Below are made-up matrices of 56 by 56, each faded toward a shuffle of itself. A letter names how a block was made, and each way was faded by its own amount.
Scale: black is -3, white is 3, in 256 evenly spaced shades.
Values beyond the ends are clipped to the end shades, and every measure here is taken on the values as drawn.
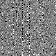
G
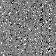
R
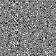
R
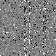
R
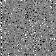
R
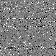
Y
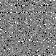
Y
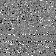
Y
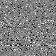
Y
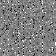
R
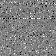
Y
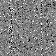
R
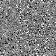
R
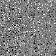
R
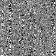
G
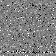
Y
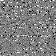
Y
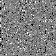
R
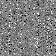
R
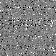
Y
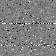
Y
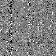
G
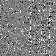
R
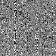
G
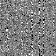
G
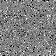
Y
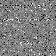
Y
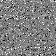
Y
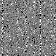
G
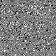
Y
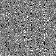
G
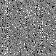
R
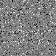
Y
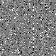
R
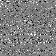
Y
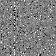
R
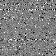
Y
